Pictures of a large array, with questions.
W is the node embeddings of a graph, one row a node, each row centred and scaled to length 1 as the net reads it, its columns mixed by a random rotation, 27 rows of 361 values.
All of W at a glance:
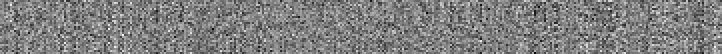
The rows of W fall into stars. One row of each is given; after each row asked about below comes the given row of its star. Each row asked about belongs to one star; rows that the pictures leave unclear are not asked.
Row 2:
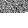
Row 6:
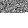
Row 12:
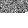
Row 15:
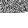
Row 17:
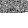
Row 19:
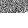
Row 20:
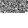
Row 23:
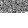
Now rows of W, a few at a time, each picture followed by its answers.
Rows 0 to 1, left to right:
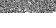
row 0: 19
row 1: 20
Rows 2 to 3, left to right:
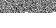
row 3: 15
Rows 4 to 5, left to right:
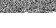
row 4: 19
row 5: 15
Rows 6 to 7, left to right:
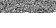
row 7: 17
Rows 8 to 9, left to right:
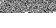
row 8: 2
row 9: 15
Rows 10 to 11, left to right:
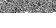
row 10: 2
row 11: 23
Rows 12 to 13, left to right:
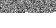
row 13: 23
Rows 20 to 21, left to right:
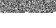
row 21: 12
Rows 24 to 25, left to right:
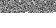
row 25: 23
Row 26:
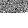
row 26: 6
